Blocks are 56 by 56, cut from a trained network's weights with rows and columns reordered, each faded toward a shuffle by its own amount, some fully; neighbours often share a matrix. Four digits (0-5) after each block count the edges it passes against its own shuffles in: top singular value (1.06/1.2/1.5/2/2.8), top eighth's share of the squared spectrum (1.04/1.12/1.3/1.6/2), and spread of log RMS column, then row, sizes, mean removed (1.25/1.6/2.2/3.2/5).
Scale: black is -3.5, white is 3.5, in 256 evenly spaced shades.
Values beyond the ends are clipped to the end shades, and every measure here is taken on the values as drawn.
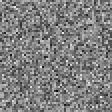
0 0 0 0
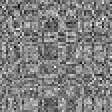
4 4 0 2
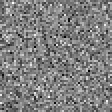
3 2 0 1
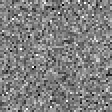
1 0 0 0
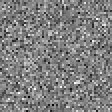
0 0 0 0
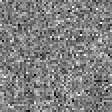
3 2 0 1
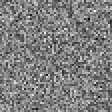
0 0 0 0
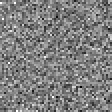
0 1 0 0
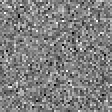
1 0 0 0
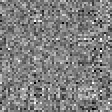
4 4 2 2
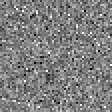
1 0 0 0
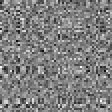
4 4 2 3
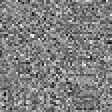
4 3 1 1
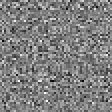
4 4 1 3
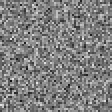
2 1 0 0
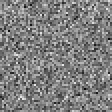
2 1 0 0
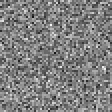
0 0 0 0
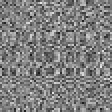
4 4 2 2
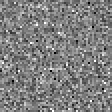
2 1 0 0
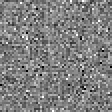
2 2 1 0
